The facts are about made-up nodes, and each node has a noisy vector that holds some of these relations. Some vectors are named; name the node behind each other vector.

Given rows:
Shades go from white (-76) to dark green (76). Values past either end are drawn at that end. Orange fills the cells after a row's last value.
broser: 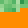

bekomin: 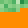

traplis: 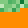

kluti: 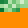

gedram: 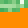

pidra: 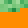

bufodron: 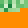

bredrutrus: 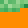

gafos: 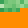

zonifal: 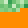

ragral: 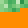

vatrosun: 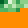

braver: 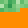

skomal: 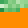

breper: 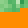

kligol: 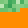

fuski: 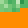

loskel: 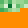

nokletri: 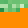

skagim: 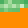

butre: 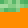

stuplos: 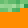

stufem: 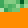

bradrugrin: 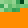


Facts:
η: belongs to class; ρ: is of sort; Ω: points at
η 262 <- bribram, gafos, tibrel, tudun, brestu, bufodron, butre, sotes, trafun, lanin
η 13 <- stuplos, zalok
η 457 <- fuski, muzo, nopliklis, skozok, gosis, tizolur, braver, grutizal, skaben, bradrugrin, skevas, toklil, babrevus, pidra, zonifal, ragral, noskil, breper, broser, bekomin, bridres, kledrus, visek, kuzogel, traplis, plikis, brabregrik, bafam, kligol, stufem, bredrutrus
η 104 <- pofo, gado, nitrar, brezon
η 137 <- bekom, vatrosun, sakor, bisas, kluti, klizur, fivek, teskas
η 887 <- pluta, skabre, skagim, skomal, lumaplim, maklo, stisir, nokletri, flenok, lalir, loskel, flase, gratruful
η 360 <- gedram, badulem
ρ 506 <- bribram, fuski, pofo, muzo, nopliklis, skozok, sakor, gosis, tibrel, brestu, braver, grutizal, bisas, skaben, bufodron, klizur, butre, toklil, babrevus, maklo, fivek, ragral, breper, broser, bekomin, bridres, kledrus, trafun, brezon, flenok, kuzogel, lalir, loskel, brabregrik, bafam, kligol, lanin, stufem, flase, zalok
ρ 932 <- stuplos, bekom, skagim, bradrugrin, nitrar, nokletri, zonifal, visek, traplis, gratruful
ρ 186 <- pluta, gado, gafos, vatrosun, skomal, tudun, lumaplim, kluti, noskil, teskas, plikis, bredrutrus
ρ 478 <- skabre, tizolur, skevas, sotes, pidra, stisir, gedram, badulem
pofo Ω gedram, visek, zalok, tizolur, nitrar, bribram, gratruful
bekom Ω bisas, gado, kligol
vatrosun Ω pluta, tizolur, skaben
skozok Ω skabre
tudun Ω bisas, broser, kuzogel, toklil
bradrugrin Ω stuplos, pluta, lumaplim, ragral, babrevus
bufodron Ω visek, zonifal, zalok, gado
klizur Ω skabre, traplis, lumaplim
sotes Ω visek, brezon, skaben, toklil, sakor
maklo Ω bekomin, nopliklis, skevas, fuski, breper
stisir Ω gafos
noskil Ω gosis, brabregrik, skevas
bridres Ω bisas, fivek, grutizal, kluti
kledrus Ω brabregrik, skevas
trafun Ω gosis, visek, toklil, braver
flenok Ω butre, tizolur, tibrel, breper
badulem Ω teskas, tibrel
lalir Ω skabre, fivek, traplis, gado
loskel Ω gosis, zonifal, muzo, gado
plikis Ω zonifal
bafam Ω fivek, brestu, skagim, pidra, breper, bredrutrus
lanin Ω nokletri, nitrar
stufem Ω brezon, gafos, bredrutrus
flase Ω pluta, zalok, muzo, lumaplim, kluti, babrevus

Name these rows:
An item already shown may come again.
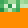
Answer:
bekom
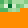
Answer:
loskel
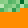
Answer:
traplis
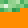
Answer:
lumaplim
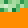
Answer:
skabre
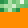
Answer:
teskas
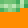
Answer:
gratruful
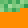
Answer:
tizolur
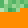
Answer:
visek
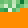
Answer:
lalir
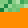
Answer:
skevas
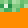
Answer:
trafun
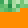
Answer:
plikis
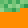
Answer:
tizolur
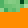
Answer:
bafam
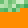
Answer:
gado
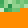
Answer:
pofo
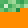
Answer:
flenok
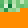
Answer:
bufodron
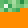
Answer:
flase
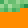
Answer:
bredrutrus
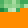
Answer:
maklo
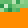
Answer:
sotes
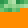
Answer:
stisir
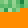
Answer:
bridres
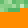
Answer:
nitrar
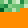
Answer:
noskil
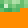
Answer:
tudun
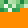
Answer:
klizur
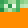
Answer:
bekom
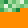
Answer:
sakor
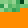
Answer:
bradrugrin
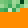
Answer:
skozok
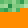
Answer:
lanin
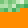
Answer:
gado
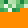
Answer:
klizur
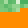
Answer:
gosis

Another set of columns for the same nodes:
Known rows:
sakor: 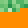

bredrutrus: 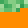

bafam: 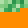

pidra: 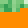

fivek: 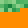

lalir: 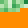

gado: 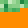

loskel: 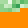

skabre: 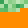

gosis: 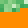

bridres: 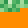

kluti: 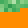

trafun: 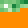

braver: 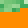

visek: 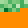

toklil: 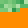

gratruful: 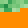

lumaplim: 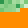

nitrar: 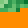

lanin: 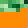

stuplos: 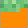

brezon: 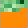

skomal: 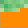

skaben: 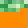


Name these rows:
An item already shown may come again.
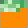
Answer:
stufem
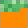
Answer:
kluti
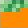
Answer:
bafam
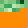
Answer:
brezon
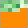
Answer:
flase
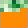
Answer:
badulem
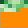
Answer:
gafos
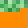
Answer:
bridres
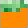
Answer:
zonifal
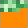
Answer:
noskil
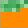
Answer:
nokletri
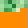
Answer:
vatrosun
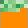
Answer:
skabre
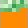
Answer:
plikis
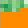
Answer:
pidra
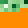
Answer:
tudun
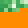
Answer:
skevas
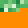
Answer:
kledrus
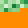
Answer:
bufodron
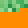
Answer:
sakor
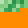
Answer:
bafam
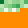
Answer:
stisir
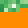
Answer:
brabregrik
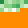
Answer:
stisir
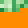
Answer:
skozok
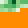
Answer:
flenok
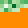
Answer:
sotes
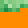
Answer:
traplis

